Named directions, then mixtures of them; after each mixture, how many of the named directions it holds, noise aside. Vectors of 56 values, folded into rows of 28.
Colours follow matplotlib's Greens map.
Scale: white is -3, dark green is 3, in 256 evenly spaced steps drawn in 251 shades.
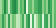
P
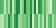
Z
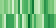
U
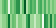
three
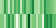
two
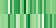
three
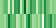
three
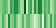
two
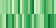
one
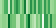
three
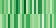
two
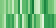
one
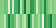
three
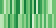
one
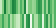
one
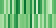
one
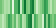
two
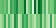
three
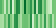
one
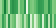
one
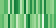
three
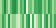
one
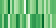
three
